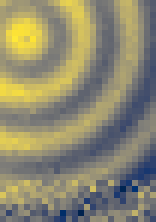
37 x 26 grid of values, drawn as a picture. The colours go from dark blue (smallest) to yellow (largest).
Slope: up to the top left. Seam: horizontal, 80% of the way down, the top part calmer. Rings: centred on the top left. Histogram: bell-shaped. Ninth with the lowest average: bottom right.
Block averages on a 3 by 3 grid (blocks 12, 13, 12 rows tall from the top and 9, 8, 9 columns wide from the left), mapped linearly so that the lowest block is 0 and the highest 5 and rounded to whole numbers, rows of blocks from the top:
5 4 2
5 3 1
2 1 0
